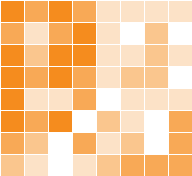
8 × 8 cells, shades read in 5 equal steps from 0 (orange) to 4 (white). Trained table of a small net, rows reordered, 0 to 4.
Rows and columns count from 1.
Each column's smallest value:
0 1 0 0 2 1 1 1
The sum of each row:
14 18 13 13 20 15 18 17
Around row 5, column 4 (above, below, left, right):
1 4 3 4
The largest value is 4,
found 9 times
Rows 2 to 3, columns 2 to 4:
3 1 0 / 2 0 0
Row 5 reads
0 3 3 1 4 3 3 3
